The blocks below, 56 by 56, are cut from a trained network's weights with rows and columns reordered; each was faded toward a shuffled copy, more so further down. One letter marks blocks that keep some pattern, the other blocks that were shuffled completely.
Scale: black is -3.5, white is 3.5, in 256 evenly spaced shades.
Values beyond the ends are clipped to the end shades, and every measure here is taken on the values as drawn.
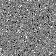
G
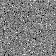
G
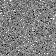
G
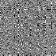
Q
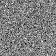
G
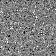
G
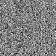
Q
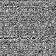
Q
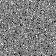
G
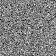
G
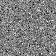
G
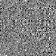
Q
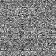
Q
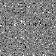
Q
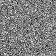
G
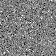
G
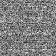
Q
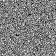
G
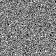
G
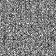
Q
